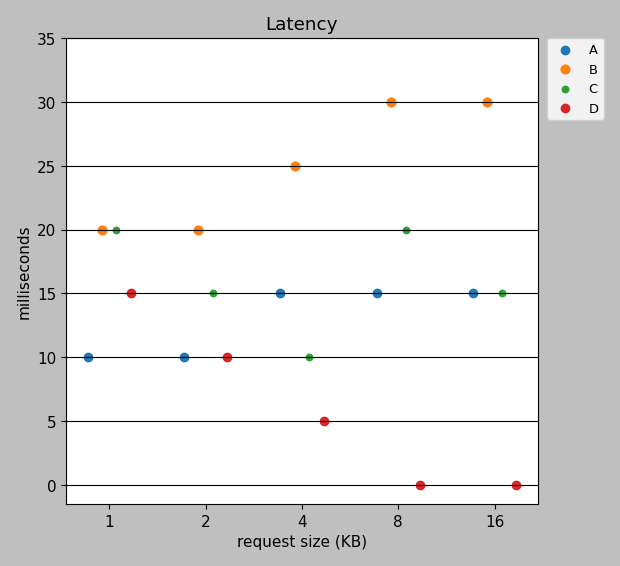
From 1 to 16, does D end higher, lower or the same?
lower
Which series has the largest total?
B
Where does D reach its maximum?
1
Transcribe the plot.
Title: Latency
x-axis: request size (KB), ticks 1 2 4 8 16
y-axis: milliseconds, ticks 0 5 10 15 20 25 30 35
Legend: A, B, C, D
Values:
A: 10 10 15 15 15
B: 20 20 25 30 30
C: 20 15 10 20 15
D: 15 10 5 0 0
